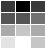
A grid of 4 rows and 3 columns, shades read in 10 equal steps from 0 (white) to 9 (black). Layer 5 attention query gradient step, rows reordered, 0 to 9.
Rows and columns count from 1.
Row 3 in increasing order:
2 3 3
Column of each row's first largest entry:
2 1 1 3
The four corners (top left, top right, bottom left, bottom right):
7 7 1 2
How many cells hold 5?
1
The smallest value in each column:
1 0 2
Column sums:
17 17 17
